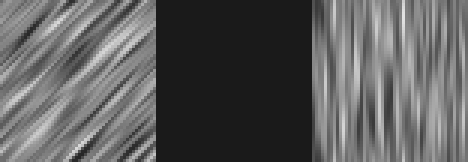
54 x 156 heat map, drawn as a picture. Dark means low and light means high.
It is made of 1 by 3 panels. Panel 1,1: middling, slanting up to the right, strong in contrast. Panel 1,2: very low, flat. Panel 1,3: middling, streaked downward, strong in contrast.
